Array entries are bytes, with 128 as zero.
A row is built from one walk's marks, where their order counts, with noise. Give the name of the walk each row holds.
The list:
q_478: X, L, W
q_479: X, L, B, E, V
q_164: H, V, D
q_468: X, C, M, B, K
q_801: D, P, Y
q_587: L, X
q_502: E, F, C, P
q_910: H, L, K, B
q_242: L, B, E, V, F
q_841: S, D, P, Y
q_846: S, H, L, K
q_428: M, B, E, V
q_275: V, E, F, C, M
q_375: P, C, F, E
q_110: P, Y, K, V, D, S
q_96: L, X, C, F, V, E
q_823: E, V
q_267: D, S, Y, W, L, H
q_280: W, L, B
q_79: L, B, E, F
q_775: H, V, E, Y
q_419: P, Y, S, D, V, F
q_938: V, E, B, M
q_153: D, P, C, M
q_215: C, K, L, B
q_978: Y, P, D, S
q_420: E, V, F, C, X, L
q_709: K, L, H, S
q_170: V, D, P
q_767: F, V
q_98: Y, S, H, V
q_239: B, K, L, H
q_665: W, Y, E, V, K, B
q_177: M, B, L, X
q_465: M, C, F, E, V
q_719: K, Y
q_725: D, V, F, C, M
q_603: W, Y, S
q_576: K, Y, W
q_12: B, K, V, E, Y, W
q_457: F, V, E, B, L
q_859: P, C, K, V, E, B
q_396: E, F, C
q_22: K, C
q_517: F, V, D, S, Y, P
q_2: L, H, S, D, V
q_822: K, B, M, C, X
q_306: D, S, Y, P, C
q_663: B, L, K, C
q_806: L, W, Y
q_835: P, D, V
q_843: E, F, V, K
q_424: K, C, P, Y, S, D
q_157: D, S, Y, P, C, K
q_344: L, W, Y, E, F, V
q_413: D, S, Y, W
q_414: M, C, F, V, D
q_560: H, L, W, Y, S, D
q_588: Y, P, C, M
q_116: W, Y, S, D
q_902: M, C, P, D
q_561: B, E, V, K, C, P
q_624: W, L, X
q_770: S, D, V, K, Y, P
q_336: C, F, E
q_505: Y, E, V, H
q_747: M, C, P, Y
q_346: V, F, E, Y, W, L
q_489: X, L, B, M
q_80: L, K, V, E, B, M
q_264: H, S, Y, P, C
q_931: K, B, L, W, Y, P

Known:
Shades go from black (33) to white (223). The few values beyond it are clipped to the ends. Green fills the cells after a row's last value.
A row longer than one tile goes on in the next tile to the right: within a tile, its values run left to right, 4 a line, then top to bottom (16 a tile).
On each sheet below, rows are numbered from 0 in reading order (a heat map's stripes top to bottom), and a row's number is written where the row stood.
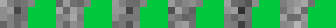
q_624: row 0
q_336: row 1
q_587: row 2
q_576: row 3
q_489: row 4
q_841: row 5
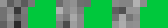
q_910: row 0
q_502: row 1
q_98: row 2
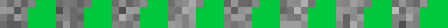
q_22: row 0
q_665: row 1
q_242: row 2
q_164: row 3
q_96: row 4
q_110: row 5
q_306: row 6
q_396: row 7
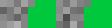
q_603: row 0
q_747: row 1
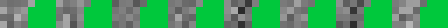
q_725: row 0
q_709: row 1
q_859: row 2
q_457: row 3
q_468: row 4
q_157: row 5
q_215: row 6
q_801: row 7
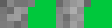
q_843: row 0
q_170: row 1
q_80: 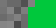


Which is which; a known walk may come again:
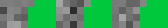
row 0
q_12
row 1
q_177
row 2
q_457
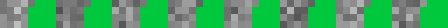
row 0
q_517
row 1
q_665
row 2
q_375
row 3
q_770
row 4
q_505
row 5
q_931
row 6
q_978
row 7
q_275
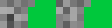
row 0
q_153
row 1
q_336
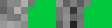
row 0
q_110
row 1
q_910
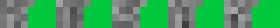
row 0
q_479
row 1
q_280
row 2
q_420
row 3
q_846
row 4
q_588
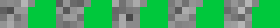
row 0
q_98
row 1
q_96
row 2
q_267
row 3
q_767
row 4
q_116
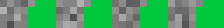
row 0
q_396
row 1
q_560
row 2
q_79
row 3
q_709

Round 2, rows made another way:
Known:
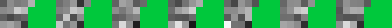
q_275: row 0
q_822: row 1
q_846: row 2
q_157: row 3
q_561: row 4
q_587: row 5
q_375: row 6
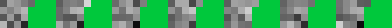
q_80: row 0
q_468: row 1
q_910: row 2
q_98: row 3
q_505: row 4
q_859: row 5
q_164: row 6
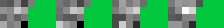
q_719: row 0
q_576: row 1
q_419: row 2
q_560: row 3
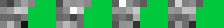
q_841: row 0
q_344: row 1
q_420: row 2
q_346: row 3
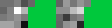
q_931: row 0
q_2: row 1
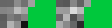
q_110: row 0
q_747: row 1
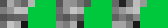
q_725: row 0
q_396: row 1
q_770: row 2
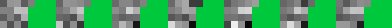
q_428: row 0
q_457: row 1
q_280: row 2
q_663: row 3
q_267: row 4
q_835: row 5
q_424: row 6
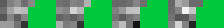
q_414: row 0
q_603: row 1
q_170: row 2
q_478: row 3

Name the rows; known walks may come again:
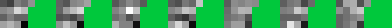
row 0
q_801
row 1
q_306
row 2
q_806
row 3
q_153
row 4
q_502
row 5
q_835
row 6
q_98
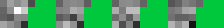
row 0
q_560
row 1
q_859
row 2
q_938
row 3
q_843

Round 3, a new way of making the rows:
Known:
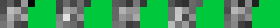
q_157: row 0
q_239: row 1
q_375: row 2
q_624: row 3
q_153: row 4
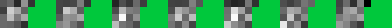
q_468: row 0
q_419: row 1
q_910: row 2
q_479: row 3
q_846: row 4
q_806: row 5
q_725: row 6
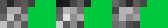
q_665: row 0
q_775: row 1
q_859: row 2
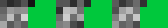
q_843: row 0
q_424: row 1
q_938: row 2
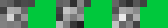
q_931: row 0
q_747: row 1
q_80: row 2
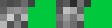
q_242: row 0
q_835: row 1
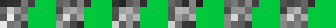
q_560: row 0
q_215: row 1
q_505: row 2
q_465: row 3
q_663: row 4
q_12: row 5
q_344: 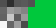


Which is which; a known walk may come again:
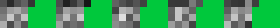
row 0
q_823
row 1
q_843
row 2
q_931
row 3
q_478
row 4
q_96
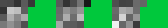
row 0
q_110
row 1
q_396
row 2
q_806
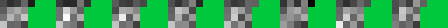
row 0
q_275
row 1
q_846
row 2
q_80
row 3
q_116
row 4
q_624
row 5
q_725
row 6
q_344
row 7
q_489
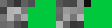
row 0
q_859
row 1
q_336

